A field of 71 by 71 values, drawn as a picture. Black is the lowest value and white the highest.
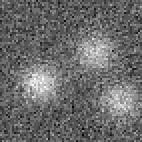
Mirror symmetry: none. Bumps: three. Odd rows or columns: none.
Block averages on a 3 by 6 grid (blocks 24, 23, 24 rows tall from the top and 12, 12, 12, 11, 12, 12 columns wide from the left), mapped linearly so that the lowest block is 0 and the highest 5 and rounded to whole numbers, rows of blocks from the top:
000120 / 153341 / 011023
